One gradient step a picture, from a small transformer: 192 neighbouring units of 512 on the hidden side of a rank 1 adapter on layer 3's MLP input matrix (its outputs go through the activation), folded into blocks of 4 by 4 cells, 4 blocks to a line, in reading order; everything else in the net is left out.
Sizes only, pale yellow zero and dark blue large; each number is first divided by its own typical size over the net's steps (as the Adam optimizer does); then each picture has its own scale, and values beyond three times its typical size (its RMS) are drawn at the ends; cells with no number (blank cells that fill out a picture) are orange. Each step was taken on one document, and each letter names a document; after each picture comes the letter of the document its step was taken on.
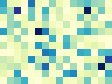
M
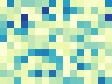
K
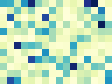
M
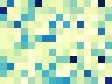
K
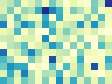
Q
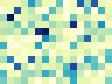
M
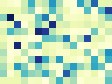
M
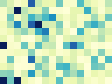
M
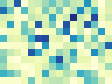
K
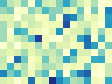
K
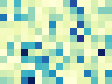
Q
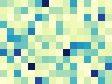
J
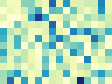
J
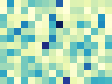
J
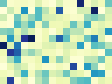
J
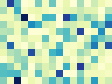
Q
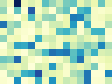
K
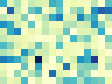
Q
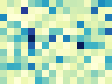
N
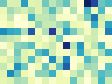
J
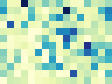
K
